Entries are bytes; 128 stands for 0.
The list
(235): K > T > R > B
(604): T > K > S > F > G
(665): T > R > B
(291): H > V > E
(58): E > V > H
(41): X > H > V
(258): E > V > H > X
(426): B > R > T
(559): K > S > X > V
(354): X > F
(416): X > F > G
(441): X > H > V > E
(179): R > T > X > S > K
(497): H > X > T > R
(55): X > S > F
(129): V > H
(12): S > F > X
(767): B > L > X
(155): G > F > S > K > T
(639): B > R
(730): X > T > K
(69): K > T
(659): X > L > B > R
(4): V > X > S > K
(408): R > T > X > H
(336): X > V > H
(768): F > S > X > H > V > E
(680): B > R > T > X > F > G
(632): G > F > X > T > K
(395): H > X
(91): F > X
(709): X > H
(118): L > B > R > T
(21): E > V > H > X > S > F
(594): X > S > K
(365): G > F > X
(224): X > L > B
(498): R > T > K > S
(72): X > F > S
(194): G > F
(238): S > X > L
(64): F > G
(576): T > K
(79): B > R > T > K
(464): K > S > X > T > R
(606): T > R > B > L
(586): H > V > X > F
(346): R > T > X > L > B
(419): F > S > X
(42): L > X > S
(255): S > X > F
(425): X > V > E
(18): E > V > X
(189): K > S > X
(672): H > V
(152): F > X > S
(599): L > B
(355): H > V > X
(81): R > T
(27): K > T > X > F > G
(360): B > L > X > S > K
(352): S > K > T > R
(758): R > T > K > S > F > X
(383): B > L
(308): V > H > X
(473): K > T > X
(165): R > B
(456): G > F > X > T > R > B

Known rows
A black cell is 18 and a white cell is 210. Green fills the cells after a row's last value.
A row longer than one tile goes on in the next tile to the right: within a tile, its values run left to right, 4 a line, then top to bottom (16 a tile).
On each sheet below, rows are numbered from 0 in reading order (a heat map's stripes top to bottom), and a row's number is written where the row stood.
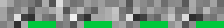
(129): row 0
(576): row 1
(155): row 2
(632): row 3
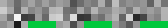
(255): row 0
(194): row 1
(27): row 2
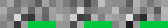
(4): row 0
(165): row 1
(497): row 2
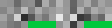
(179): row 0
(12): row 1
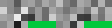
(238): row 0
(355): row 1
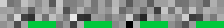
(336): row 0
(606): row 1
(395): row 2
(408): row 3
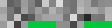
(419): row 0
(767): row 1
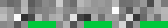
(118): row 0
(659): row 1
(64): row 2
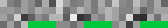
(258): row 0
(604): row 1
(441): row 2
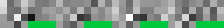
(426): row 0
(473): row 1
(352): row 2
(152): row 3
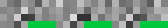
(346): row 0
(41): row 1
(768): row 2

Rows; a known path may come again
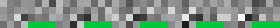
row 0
(18)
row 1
(672)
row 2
(365)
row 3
(238)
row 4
(599)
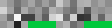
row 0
(255)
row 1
(72)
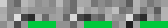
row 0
(659)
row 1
(360)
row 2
(497)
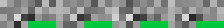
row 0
(308)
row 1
(69)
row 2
(194)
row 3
(27)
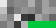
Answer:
(665)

